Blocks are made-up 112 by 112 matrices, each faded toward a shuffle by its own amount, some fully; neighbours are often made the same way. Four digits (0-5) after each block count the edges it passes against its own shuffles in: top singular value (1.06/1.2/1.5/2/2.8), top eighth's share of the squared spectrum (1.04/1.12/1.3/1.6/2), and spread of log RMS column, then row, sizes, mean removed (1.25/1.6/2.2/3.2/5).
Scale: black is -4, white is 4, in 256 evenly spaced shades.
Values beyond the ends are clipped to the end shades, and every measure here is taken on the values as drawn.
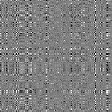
5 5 4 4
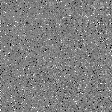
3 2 1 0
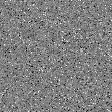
2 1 0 0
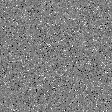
0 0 0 0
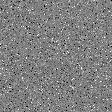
1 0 0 0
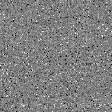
3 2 1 1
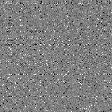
4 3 2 2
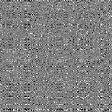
5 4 3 3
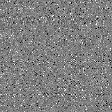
4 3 1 2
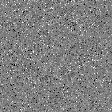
3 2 0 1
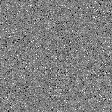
3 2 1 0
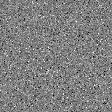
3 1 0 0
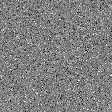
2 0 0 0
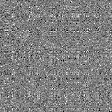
4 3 2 2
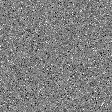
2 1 0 0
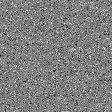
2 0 0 0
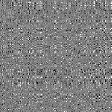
5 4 3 3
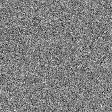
0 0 0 0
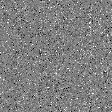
1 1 1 1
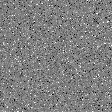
0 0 0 0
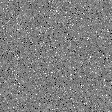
0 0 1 0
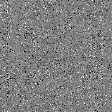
2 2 2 1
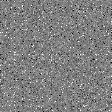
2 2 2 1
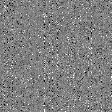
2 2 3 1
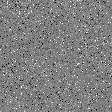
0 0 0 0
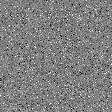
0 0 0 0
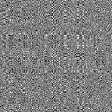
5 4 3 3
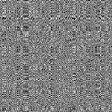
5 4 3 3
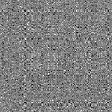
5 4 3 3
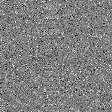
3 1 0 0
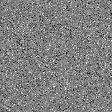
3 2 1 0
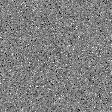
0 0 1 0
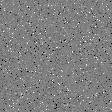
0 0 0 0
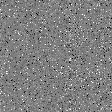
3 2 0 0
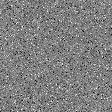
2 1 0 0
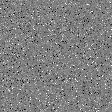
2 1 0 0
